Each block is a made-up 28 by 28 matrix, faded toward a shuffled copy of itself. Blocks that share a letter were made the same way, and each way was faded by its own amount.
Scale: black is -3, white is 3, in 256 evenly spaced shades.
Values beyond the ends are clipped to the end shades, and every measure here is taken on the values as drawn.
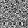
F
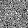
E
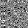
F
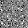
F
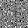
F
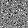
E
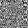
F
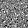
E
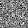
F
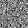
F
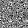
F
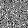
E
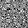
F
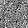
E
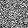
E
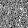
E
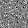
E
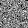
E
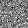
E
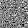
F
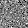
E
